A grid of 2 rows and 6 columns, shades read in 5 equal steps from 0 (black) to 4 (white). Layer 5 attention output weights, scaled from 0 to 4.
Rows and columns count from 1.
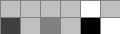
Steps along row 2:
up down up down up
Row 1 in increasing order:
3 3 3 3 3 4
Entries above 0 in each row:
6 5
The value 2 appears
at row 2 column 3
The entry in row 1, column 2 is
3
